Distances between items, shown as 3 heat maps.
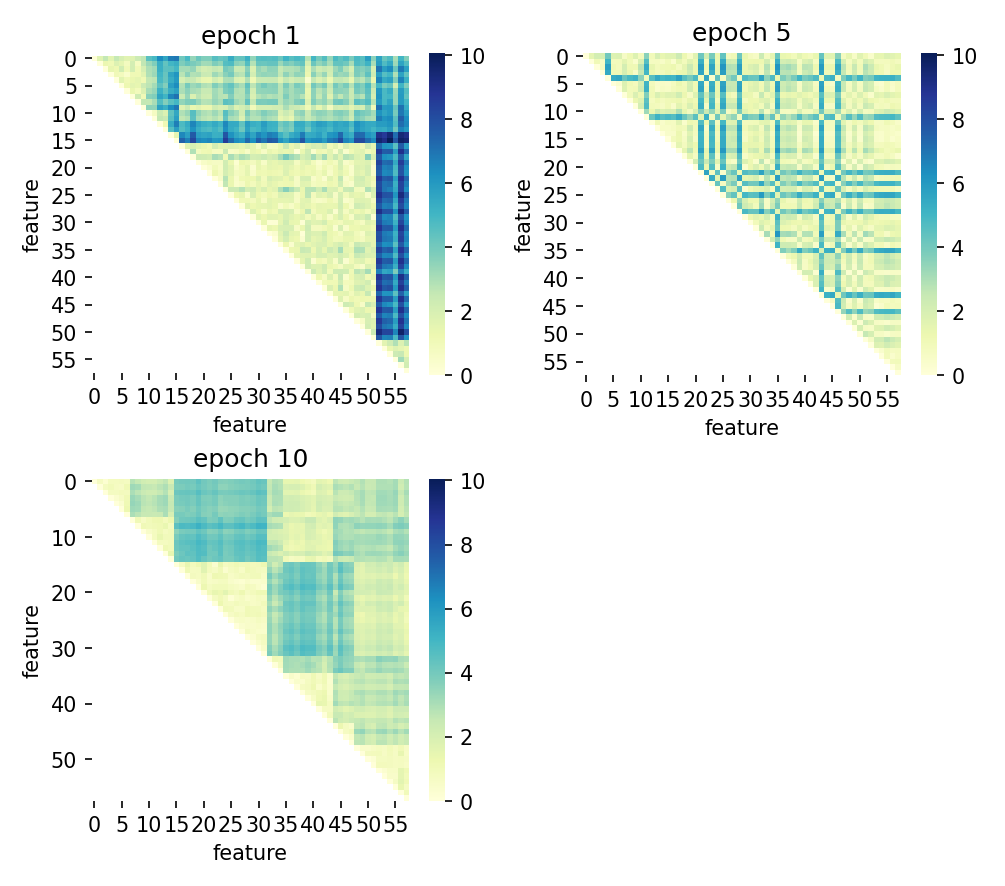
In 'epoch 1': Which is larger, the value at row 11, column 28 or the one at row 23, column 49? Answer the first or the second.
the first
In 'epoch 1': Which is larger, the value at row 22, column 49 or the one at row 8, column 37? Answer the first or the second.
the second
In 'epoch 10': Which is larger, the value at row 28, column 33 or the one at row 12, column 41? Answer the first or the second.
the first
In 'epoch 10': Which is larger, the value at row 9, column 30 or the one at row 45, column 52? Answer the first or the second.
the first
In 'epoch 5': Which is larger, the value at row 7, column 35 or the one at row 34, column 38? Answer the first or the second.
the first
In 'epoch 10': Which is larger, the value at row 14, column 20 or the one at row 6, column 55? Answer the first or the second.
the first
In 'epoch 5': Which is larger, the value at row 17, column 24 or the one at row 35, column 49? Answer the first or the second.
the second
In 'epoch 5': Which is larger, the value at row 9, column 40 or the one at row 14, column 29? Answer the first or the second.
the first
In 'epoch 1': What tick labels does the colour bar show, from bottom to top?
0, 2, 4, 6, 8, 10
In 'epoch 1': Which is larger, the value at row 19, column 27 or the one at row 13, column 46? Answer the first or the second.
the second
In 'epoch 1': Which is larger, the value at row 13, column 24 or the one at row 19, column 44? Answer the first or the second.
the first
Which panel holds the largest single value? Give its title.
epoch 1
